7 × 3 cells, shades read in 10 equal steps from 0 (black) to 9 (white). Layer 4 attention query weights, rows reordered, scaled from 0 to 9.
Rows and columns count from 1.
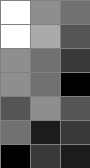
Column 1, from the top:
9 9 5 5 3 4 0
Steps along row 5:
up down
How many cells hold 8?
0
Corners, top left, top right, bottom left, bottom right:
9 4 0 1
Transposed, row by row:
9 9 5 5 3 4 0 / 5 6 4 4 5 1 2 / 4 3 2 0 3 2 1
